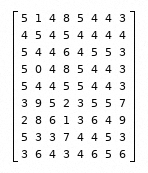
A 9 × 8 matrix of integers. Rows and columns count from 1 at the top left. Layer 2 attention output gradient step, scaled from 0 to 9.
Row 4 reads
5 0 4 8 5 4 4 3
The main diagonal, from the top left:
5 5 4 8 5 5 4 3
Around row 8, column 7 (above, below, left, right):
4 5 4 3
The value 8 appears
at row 1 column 4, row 4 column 4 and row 7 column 2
